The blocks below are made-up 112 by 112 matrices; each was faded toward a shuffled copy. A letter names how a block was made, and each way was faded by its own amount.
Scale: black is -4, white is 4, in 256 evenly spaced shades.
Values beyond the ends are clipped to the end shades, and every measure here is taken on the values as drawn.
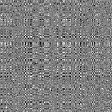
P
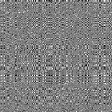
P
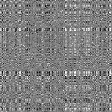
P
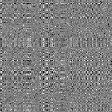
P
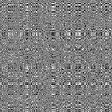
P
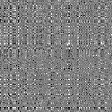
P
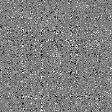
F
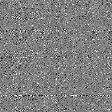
F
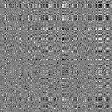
P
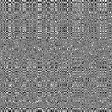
P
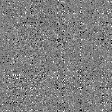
F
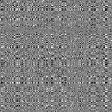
P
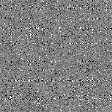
F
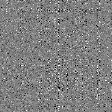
F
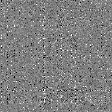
F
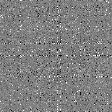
F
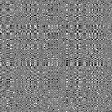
P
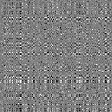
P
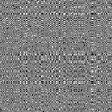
P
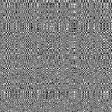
P
